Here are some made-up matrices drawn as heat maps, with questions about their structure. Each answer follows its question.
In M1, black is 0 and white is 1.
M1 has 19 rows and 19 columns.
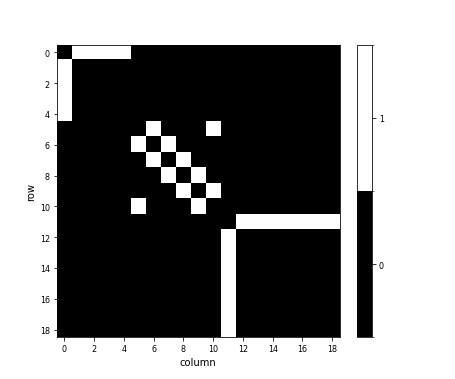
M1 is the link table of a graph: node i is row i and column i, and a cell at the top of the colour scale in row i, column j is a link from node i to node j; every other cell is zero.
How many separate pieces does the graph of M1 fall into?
3
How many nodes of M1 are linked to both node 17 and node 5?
0
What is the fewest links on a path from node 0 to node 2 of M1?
1
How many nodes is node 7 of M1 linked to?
2
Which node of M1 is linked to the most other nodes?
node 11
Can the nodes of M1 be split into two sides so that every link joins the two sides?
yes
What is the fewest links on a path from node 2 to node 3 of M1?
2
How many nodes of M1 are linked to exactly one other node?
11
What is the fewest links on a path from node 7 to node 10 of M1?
3
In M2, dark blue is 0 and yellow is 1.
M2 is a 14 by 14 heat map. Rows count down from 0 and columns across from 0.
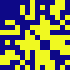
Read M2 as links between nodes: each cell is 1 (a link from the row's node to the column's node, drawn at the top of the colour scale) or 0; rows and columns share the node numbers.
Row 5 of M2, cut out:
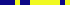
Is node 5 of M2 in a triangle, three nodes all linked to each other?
yes
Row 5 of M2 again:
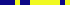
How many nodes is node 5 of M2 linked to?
8
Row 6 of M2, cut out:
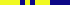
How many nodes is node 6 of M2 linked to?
8
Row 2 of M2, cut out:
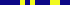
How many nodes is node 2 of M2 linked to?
4
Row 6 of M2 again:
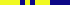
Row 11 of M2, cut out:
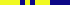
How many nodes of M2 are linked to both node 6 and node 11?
8
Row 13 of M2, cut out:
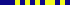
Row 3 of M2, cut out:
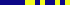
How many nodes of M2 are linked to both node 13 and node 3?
1
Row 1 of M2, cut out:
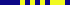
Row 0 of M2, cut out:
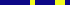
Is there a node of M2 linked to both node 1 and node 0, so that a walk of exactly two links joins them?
yes
